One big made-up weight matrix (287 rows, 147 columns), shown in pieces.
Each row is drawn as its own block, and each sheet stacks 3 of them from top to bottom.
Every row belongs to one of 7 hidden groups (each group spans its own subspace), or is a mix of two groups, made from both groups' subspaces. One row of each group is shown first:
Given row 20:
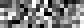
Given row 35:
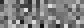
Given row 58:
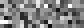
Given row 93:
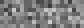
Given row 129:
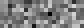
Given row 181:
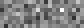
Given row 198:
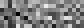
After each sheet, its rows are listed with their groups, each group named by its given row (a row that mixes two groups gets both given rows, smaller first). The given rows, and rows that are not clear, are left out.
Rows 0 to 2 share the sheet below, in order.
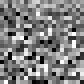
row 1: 129
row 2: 181
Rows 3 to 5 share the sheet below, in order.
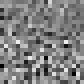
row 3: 20
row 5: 181
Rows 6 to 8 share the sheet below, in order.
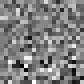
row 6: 20 and 93
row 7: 93
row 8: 129
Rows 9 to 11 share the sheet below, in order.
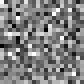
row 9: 35
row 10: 20
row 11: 93
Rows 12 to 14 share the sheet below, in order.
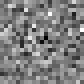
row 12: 129
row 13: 93 and 181
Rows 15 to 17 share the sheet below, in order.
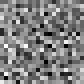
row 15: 35
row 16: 198
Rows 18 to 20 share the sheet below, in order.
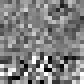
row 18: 58
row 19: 20
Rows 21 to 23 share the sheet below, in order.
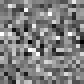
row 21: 129
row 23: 198
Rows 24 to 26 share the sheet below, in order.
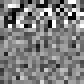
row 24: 129
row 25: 181
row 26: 35
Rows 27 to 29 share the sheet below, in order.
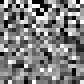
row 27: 93
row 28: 58
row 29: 129
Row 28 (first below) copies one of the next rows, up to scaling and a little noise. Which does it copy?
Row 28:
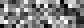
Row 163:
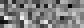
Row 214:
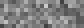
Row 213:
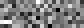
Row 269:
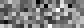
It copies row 214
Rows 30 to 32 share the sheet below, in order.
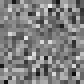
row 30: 93
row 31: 129
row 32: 181
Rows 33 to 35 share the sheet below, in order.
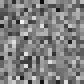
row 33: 35
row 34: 129
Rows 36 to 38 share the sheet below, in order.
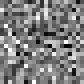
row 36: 181
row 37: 198
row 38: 129
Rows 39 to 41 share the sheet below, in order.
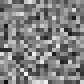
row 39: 181
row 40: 58 and 129
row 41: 181
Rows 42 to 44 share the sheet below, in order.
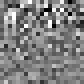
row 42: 129
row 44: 181
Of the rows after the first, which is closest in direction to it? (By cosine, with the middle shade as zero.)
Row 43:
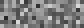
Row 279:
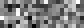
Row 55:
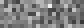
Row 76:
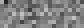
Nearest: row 76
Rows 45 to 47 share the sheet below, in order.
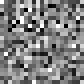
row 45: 35
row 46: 181
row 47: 129
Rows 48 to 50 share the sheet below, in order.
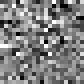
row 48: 58
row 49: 20 and 35
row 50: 35
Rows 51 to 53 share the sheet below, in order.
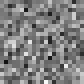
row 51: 129
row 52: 58 and 129
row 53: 20 and 58
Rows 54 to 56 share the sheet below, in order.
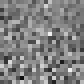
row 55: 93
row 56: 58
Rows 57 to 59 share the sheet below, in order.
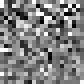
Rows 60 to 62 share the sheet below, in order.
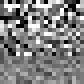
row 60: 20
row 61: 198
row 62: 198
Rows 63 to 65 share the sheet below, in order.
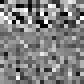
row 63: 35
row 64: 181
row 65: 35
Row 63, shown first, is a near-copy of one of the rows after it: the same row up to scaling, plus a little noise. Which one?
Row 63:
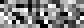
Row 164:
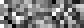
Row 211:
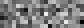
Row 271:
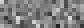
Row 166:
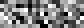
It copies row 166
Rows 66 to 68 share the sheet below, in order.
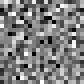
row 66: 58
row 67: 129
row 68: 35
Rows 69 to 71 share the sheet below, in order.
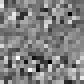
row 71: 93
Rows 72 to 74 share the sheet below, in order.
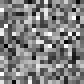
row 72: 181
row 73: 198
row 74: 35
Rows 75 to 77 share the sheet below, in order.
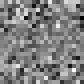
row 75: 20
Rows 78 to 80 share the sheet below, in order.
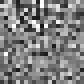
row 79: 181
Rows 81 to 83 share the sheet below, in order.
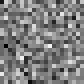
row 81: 93
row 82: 198
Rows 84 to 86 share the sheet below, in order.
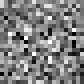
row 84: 198
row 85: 129
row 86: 20 and 93
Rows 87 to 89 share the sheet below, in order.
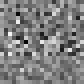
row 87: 35
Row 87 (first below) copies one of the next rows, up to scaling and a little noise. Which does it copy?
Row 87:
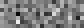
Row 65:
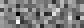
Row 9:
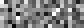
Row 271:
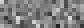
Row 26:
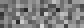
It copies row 65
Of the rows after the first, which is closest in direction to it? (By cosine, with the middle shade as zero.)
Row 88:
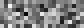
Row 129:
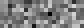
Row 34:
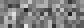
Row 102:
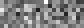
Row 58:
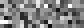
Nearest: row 102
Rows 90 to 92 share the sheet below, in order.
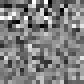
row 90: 20
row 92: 93
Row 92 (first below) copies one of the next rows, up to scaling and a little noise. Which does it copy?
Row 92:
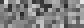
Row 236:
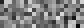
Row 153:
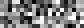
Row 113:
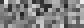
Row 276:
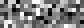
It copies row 113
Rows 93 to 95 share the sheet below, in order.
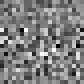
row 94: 93 and 181
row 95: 181
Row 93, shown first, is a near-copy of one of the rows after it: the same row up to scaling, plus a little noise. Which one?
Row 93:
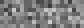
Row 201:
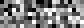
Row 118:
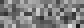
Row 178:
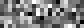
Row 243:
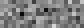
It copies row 201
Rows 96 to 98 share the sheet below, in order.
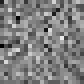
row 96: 35
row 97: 20
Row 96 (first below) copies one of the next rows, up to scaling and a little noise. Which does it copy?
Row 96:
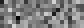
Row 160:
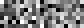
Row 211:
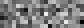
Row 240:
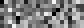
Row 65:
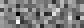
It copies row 240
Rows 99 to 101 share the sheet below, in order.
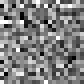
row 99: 58
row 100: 35
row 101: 35
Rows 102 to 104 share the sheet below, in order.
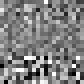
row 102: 181
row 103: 35
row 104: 181
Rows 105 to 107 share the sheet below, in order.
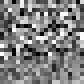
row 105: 35 and 93
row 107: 35 and 129
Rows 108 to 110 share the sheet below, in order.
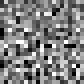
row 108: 35
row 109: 181 and 198
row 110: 181
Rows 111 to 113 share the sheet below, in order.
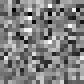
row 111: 93
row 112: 129
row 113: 93
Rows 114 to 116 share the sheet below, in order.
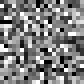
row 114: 58
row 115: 58
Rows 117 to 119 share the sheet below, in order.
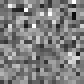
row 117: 129
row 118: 93
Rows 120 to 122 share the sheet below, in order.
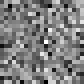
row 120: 93
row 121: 20 and 35
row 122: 58
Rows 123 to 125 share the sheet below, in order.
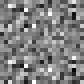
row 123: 129
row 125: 129
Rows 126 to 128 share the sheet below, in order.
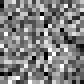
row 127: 58
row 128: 20
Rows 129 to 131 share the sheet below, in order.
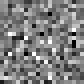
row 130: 129
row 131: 58
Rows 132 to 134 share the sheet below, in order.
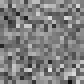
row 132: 198
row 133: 20
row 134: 93
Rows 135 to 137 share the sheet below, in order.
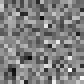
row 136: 198
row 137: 129
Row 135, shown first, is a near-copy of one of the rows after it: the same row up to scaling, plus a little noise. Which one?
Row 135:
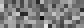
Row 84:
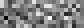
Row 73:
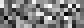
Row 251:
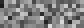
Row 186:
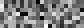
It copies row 186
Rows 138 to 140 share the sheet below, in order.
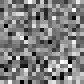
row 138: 181
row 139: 129
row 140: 58
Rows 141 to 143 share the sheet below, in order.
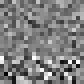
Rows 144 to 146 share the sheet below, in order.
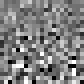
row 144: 129
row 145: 35
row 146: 129
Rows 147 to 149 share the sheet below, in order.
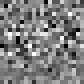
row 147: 58
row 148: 20
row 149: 129
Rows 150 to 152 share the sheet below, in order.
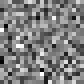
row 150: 181
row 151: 20 and 35
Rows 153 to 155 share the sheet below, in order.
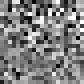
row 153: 93
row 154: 93
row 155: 35
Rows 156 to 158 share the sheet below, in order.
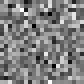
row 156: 129
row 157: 35
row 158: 58
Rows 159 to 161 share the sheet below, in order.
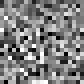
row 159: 198
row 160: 35
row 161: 181
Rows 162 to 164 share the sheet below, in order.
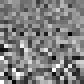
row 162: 58
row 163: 58
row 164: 35
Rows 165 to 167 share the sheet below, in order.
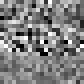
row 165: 20 and 93
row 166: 35
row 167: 93
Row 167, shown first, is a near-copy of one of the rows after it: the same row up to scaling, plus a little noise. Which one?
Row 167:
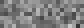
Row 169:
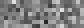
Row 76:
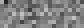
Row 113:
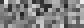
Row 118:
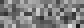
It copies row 118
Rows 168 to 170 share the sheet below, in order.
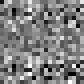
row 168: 93
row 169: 93
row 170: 93
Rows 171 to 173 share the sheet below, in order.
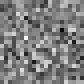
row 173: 93
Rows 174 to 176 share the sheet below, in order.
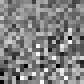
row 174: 35
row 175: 58 and 93
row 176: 35
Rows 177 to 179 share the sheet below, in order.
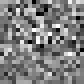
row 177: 20 and 93
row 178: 93
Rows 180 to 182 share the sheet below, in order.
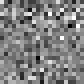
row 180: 93
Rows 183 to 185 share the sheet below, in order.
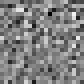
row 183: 129 and 181
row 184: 181
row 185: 129
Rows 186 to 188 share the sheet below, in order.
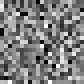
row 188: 58
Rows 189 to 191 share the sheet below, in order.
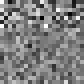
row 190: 20
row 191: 35
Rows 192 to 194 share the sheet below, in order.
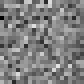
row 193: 20
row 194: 35
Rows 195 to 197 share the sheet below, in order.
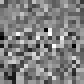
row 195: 93
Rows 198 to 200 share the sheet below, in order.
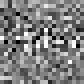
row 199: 181
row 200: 58
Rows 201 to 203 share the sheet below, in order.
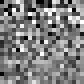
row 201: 93
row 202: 35
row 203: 20
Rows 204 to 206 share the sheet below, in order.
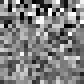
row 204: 93
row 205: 58
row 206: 20
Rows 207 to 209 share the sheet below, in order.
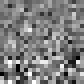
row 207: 129
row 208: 129
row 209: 20
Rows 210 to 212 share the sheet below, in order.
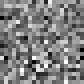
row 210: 20
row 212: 93
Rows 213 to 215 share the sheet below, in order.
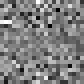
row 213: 58
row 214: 58
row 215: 93
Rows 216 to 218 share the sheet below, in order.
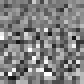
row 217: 181
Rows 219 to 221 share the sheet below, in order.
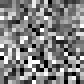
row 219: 20
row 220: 35
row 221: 93
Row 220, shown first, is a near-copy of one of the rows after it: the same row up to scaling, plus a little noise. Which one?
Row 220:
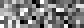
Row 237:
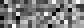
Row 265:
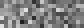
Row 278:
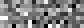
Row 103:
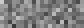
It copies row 265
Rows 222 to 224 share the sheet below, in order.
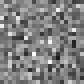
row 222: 35
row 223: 129
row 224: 93
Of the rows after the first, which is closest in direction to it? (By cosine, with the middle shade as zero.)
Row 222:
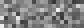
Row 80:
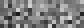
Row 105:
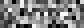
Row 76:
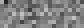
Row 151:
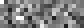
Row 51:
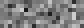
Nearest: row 151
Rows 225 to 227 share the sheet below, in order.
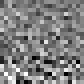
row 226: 35
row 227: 198
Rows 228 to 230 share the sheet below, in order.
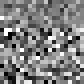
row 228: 20
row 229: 58 and 93
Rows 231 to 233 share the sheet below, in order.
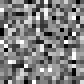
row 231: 181
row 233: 129
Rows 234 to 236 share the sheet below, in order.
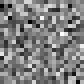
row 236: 93
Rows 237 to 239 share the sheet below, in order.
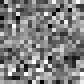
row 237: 35
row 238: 58
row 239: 20
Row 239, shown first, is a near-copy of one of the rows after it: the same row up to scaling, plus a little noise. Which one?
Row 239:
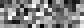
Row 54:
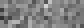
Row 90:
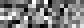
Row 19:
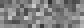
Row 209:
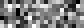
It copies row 19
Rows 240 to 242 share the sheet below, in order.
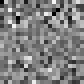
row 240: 35
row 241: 35
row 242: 129
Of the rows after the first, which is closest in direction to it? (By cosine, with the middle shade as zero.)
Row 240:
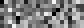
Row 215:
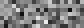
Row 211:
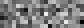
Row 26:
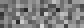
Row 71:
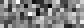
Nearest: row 26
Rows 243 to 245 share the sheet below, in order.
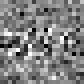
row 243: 93
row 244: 20
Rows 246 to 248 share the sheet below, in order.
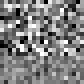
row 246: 20
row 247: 35
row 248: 181
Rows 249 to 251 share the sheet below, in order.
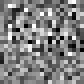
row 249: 129
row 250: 93
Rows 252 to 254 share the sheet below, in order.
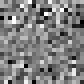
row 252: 20 and 129
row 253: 58
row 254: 129
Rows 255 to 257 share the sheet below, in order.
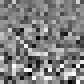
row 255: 58 and 93
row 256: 181
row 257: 93
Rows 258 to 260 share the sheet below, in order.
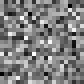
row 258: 35 and 58
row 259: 129
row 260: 20
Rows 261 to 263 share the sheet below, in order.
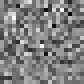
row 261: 129
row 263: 58
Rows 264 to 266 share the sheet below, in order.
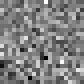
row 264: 181
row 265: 35
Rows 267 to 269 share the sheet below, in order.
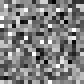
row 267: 35
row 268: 35 and 129
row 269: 58
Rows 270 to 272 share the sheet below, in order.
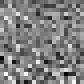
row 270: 198
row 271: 35
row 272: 93 and 198
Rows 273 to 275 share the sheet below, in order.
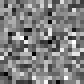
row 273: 58 and 93
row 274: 129
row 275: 35 and 93
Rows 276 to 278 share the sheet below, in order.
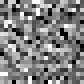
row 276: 93
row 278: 35
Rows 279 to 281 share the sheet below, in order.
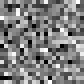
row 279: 20
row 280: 58
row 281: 58
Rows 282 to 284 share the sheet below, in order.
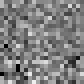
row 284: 20
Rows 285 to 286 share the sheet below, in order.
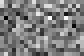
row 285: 198
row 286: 181
